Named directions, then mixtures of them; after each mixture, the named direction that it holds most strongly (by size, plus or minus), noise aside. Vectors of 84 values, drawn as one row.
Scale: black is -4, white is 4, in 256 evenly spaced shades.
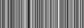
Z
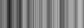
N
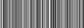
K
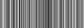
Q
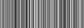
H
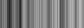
N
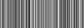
H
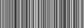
H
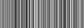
H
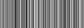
H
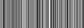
K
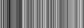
N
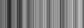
N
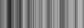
N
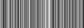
Q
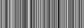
Z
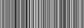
H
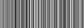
H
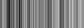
N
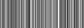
Z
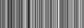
Z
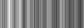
N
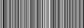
K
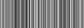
H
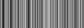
Z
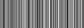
Z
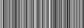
K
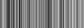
Q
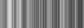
N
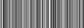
K
